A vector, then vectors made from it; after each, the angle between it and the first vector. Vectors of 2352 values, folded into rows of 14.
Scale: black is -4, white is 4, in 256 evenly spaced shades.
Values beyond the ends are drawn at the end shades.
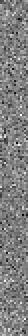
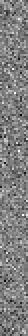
nearly opposite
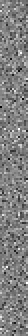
orthogonal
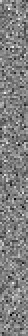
partly opposed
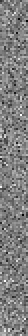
nearly parallel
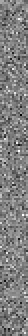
nearly opposite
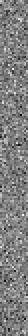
nearly opposite
